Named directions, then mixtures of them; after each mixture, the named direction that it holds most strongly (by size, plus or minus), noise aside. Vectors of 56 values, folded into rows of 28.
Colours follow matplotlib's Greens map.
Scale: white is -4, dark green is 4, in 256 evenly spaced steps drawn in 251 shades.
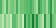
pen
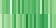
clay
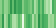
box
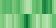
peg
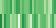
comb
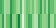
comb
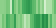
peg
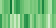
comb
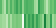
pen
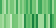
pen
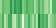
box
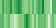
box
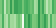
box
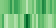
peg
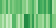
pen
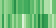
box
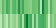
clay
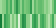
comb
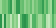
comb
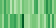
box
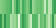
comb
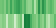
peg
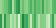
comb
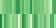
comb
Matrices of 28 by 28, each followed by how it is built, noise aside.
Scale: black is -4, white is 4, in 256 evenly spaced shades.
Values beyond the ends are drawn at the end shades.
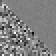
lower triangular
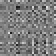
low rank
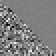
lower triangular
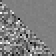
lower triangular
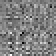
low rank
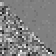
lower triangular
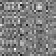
low rank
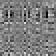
low rank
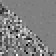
lower triangular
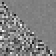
lower triangular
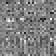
low rank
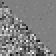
lower triangular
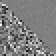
lower triangular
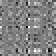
low rank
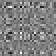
low rank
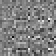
low rank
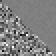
lower triangular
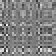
low rank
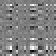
low rank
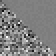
lower triangular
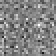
low rank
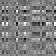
low rank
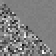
lower triangular
